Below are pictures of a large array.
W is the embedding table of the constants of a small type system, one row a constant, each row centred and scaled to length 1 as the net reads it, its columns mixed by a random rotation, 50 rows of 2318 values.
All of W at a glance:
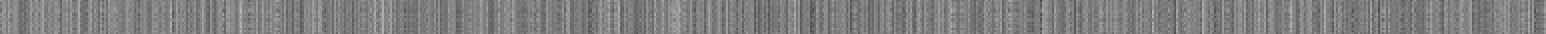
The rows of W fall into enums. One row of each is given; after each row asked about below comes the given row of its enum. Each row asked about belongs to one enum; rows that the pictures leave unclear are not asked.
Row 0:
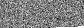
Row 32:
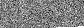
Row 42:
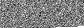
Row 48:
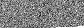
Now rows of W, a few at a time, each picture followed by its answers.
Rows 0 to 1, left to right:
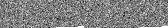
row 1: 42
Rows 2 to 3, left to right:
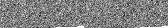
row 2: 42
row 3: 48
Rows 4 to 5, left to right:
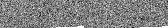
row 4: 48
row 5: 0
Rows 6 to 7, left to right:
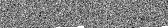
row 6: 42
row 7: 0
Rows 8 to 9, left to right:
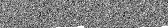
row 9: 42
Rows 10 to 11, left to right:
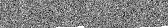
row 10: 32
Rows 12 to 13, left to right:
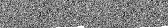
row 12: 48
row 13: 48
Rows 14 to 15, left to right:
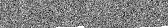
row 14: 32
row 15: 48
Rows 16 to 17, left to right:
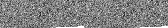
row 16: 48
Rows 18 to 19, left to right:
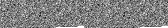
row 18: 42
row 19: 42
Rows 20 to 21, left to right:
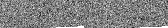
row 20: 48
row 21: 0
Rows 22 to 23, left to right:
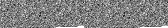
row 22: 42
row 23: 42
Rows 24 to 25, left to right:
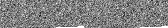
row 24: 42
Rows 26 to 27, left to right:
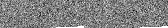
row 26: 48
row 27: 32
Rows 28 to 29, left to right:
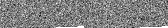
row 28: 42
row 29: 0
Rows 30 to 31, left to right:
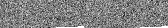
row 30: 0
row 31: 48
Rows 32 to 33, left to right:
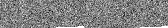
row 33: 48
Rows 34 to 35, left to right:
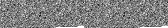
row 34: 42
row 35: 42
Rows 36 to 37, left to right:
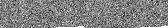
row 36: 32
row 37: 48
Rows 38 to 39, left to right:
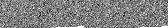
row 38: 48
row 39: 42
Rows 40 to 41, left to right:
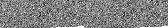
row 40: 48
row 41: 48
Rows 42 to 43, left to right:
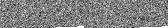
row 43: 0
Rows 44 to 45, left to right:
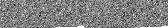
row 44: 42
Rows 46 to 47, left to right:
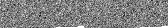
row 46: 42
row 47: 48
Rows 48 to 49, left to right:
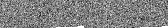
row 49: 0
